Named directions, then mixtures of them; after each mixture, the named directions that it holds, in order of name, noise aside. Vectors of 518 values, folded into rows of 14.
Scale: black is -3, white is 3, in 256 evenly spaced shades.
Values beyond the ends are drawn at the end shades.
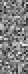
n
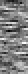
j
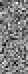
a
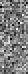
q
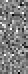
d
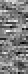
j, n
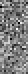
q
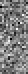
q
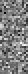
n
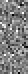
d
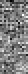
j, q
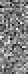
q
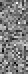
a, n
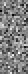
d, n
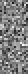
n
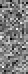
a, q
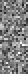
n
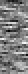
j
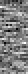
j, q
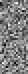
a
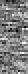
d, j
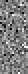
d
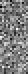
n, q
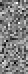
a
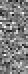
d, j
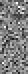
a, d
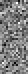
a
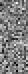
a, n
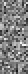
n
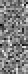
n, q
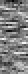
j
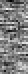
j, q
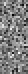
d, n
